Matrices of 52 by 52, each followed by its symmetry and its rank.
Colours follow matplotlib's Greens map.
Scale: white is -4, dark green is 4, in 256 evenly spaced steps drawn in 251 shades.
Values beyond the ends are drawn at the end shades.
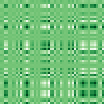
symmetric, rank one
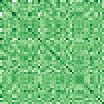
symmetric, rank five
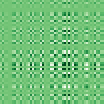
symmetric, rank one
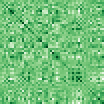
symmetric, rank five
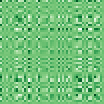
symmetric, rank two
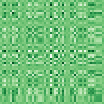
symmetric, rank two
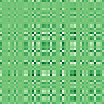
symmetric, rank one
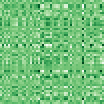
neither, rank three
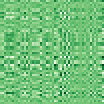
neither, rank three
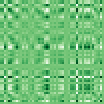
symmetric, rank two
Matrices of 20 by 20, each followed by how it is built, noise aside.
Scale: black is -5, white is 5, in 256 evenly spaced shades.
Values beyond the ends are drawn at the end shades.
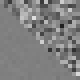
upper triangular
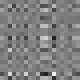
low rank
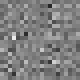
low rank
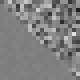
upper triangular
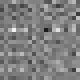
low rank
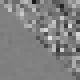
upper triangular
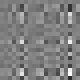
low rank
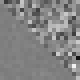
upper triangular
